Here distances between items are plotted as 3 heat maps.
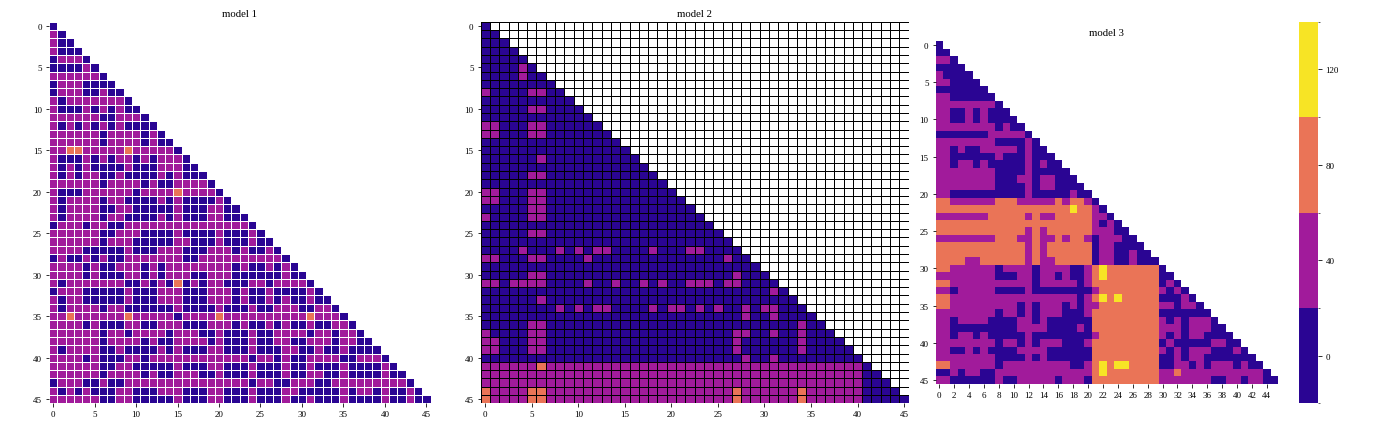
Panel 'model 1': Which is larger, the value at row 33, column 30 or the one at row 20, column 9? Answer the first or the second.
the second
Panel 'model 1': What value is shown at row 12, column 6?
40
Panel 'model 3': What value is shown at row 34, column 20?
40
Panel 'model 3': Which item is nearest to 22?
24
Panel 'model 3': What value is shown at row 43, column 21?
80
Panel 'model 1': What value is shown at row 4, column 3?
40
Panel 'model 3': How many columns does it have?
46
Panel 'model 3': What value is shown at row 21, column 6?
40
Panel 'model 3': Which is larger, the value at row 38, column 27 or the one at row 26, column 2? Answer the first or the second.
the first
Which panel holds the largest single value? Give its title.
model 3
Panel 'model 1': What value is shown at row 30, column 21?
40
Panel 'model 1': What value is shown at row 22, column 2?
40
